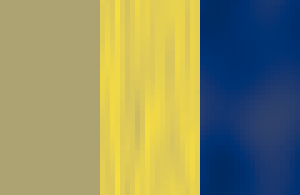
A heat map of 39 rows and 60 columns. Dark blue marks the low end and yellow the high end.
It is made of 1 by 3 panels. Panel 1,1: high, flat. Panel 1,2: very high, streaked downward, faint in contrast. Panel 1,3: very low, smooth, faint in contrast.
